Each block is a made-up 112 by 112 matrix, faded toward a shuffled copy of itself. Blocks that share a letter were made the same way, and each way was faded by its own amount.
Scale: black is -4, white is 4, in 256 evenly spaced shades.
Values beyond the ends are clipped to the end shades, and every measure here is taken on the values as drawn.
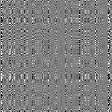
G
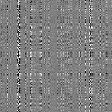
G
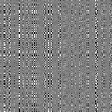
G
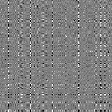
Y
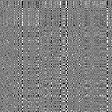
Y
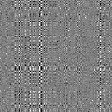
Y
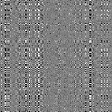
Y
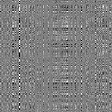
G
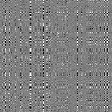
Y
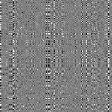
Y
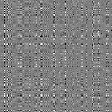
Y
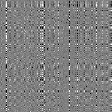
Y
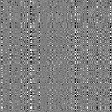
Y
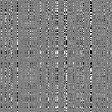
G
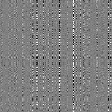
G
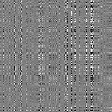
G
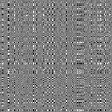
Y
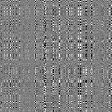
G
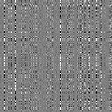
G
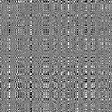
Y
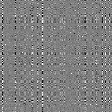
Y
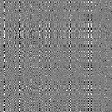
Y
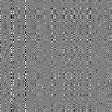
Y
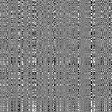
G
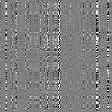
G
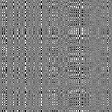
G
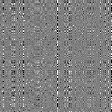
Y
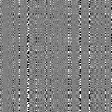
G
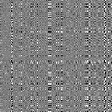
Y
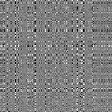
Y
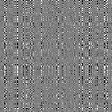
Y
